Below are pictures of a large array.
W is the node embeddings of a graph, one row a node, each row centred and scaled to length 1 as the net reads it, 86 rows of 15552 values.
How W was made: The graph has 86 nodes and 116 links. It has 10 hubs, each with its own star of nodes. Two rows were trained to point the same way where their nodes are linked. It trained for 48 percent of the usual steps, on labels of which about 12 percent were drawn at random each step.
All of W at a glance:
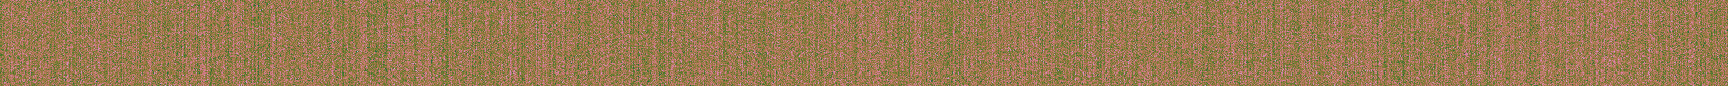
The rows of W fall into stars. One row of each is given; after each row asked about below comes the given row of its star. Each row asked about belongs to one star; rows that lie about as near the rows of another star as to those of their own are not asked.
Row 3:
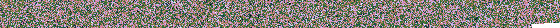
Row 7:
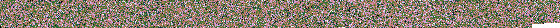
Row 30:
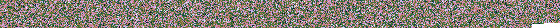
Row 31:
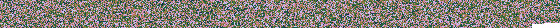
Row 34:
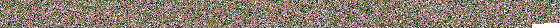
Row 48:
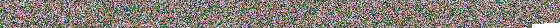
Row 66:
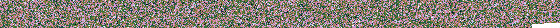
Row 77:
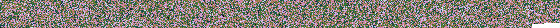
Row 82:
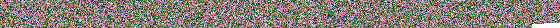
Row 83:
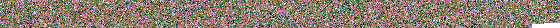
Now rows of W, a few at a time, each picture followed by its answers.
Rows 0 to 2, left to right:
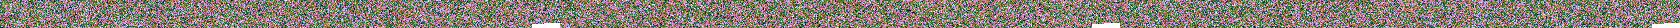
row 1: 77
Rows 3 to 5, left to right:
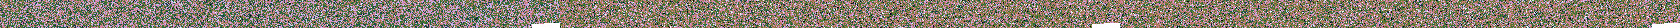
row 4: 83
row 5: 83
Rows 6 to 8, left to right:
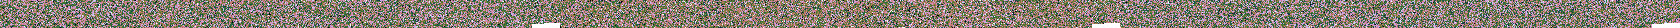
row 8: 83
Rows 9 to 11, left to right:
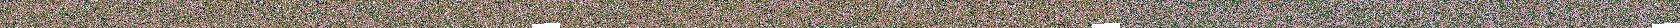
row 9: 30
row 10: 30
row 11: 31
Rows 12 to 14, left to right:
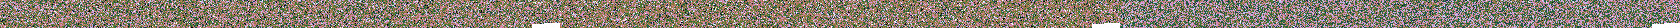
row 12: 30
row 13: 83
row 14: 82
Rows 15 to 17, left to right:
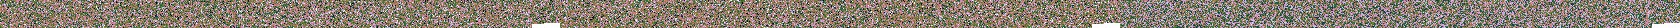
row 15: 34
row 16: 30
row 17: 77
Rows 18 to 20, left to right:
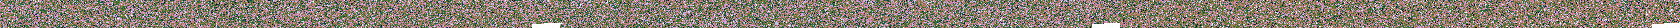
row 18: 3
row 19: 77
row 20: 34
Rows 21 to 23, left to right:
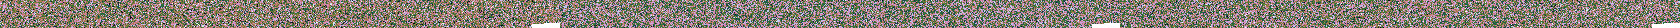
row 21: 30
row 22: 30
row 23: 3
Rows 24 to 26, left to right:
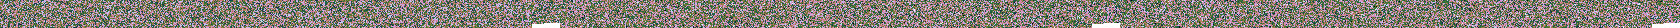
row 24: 34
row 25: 7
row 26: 7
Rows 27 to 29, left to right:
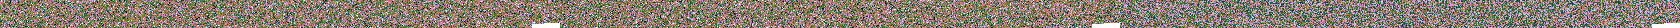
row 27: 31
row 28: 34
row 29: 30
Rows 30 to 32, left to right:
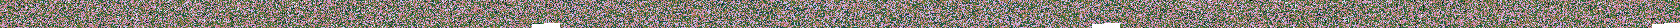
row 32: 77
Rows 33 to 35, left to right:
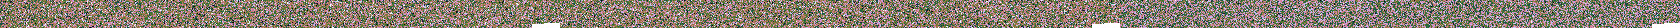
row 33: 30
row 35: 82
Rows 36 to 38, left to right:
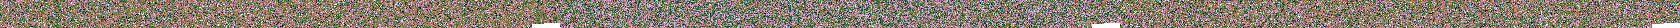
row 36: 7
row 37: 83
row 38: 34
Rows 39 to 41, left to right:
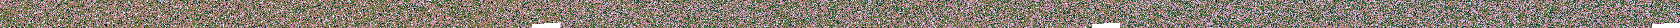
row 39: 82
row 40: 48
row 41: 34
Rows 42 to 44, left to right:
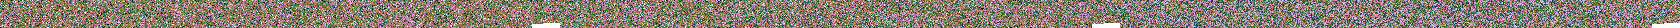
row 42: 7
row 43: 66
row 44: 82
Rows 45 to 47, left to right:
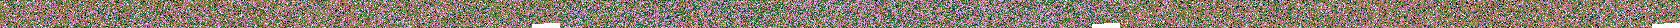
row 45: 77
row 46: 31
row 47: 82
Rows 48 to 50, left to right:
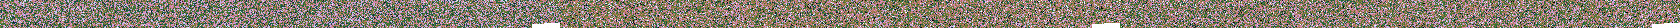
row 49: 34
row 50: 3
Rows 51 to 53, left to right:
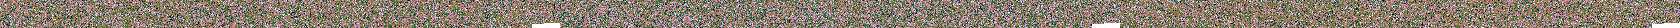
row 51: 66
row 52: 82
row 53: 31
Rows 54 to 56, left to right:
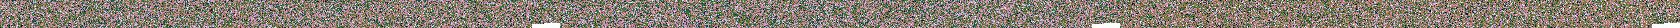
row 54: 34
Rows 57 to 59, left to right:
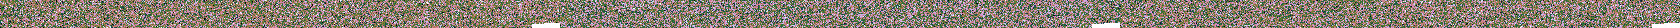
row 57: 3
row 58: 3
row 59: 3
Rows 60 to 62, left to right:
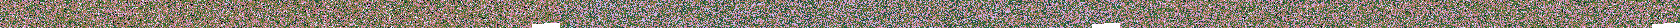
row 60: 82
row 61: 66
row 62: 66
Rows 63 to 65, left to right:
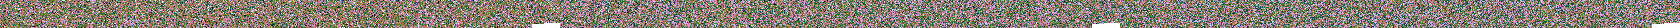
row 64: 48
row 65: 83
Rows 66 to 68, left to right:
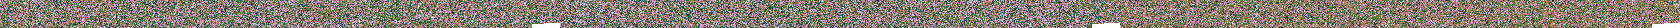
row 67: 48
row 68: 77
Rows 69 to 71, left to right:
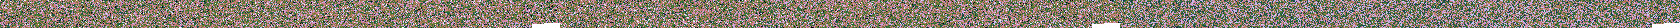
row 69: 34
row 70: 31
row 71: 7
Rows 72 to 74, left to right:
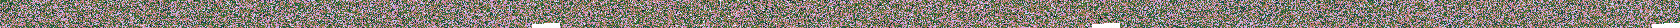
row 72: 3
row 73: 7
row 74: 3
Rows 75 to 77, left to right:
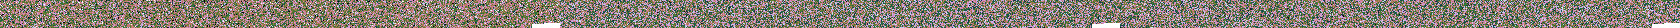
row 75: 48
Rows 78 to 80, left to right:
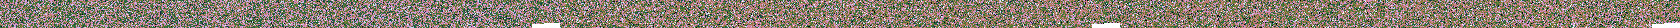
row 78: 7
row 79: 3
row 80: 31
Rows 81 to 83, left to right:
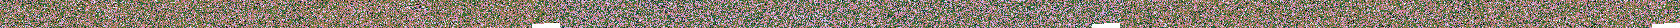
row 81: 7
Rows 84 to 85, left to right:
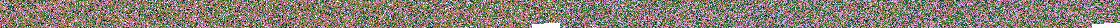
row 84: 30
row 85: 83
